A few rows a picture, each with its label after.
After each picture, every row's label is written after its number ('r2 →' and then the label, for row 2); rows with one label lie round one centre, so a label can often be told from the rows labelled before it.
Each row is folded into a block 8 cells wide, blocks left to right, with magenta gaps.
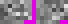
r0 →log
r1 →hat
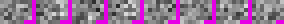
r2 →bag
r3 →log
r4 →hat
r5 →log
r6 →bag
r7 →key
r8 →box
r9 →box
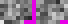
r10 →key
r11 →hat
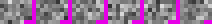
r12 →key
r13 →hat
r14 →hat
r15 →box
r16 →bag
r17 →hat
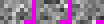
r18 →box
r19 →hat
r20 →key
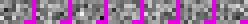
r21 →bag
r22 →box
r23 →key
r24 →bag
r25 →box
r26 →box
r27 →box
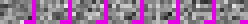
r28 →key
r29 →box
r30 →hat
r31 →box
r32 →box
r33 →bag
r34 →bag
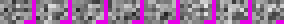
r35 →bag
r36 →box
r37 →bag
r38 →box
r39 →box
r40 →log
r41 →box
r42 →box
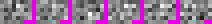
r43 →bag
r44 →bag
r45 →hat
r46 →bag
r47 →bag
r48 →box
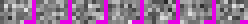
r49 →box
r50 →log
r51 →bag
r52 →key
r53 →hat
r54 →key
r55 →bag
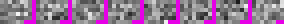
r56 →log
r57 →box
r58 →hat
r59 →box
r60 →key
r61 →box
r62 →hat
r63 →box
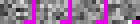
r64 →log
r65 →box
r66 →hat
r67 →key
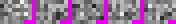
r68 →log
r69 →box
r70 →key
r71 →box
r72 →box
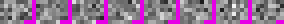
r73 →box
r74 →key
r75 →key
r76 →hat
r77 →hat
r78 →hat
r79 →bag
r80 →bag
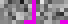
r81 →hat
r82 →box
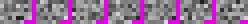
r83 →bag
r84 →bag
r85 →box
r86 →key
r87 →key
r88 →bag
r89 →bag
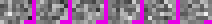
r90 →key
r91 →bag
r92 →hat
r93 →hat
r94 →log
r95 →log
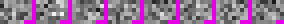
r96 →box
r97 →log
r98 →hat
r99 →bag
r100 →hat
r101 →bag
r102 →bag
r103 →hat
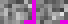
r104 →hat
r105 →hat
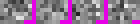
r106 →hat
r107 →hat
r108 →log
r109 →bag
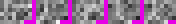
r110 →box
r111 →key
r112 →box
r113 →key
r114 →key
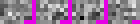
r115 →key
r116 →box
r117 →box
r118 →log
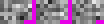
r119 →box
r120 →log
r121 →log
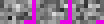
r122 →box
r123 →hat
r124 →bag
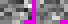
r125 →hat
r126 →hat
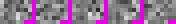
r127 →hat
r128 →bag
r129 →hat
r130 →hat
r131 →key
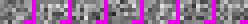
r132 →hat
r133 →box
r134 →box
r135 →log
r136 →bag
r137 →bag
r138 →box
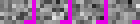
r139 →box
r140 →hat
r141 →key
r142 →hat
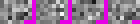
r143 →box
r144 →log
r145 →hat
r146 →box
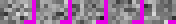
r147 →log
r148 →box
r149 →key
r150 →hat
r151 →key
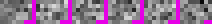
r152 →hat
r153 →box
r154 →bag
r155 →hat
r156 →box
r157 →hat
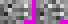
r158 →log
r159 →log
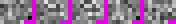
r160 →key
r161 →log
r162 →log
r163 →key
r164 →box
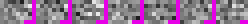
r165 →hat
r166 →hat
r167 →log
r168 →key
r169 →key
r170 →hat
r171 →bag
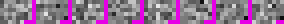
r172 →box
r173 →key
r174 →bag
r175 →log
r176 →box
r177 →hat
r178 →key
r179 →key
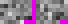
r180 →key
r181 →box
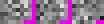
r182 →log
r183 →log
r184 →key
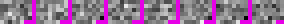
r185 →key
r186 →box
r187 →key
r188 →bag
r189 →bag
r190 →key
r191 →key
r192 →key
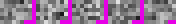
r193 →hat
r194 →box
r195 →log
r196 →key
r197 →hat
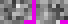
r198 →bag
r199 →key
